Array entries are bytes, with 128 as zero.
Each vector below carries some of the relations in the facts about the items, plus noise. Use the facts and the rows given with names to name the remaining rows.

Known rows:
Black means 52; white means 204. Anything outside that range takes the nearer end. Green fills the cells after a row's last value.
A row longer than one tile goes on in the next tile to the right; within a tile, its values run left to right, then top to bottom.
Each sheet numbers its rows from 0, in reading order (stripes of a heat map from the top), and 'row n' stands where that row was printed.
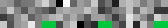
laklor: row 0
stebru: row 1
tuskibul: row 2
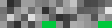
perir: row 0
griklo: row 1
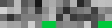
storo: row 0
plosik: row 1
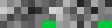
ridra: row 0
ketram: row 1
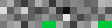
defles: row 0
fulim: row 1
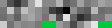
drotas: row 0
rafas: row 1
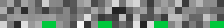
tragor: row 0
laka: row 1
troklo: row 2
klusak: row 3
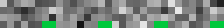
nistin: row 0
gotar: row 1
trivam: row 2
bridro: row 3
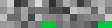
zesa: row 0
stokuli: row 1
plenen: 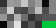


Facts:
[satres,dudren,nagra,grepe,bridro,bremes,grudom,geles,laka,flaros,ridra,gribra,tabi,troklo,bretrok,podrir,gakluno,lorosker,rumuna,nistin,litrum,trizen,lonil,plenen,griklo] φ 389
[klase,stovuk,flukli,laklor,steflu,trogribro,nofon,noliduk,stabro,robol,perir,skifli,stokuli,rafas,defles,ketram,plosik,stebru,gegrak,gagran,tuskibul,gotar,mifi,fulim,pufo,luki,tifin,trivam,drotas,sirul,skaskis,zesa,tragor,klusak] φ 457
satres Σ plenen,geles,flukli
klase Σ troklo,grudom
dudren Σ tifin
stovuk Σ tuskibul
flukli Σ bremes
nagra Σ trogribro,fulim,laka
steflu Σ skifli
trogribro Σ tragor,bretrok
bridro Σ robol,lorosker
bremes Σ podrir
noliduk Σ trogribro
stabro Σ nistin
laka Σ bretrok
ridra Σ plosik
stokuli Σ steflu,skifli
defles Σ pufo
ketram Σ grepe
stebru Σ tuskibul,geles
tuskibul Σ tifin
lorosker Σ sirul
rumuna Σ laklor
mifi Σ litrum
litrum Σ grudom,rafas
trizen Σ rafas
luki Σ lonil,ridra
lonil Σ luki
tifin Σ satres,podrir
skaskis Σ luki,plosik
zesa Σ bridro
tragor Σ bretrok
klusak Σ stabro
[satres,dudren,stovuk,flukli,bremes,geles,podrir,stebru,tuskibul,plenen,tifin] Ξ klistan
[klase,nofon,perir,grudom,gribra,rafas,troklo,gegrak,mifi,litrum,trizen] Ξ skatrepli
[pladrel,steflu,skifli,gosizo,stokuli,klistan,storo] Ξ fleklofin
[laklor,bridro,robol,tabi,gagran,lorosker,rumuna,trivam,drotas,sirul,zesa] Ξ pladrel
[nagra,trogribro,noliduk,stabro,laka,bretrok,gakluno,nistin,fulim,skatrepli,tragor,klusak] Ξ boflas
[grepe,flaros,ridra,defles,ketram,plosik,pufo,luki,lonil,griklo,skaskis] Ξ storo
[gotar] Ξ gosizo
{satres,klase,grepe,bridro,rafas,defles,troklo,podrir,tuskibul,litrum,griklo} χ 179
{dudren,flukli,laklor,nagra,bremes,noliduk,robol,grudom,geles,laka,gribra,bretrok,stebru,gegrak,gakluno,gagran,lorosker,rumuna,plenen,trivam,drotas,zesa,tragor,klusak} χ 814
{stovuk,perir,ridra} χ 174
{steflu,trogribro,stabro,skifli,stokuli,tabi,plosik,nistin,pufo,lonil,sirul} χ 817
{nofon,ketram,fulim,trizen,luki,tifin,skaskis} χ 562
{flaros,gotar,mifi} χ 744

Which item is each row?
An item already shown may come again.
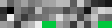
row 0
rafas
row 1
trizen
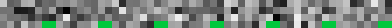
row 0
bretrok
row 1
fulim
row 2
tabi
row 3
nofon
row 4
klase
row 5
tuskibul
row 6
zesa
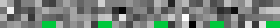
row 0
lorosker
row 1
steflu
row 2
fulim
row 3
tifin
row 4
litrum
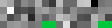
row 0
lorosker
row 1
skatrepli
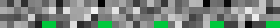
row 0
lonil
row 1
satres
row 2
defles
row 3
skatrepli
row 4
stovuk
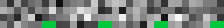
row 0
grepe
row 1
stovuk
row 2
klase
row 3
nofon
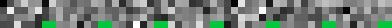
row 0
geles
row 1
gotar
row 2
grudom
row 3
luki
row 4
podrir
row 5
skifli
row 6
trogribro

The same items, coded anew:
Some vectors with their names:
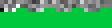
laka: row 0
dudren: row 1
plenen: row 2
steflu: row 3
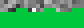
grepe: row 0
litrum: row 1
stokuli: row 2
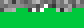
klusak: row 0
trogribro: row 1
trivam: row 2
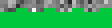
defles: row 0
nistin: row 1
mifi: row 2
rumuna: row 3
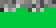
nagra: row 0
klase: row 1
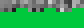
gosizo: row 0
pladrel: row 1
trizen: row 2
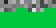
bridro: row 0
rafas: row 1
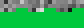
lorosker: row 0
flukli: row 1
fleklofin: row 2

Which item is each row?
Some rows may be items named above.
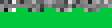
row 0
tifin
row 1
boflas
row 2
stovuk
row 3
bridro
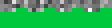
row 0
podrir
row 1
stovuk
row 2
stabro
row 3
nistin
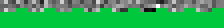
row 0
perir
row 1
mifi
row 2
fulim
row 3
stovuk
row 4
flaros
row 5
luki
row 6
stabro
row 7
skifli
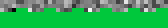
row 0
plosik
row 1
sirul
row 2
defles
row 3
troklo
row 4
podrir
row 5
rafas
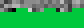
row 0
ridra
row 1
gotar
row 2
skatrepli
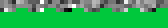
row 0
grudom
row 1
tuskibul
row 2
lonil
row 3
defles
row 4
satres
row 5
pufo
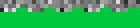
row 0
bretrok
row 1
tabi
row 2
zesa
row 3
nagra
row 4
nofon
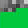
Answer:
klistan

